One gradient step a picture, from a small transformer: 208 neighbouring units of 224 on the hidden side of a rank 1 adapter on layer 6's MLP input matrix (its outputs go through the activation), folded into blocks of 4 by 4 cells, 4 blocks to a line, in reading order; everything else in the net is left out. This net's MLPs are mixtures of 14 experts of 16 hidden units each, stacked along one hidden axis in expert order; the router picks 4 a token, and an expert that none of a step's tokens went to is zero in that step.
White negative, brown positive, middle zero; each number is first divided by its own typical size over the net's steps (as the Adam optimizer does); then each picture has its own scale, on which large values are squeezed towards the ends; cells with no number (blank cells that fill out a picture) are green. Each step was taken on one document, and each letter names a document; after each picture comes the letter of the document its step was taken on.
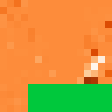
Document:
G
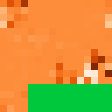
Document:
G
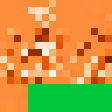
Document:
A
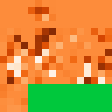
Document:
A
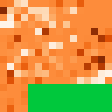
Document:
A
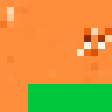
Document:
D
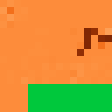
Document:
D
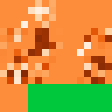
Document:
A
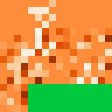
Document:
A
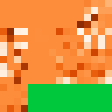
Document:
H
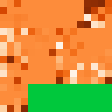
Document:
H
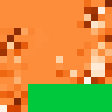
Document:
H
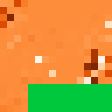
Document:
G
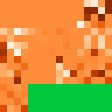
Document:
H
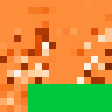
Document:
A
